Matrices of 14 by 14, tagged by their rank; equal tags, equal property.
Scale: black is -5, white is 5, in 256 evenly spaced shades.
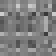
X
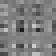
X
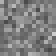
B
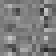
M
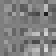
X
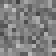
B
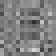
X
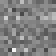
M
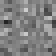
M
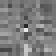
M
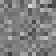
M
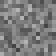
B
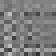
X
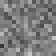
B
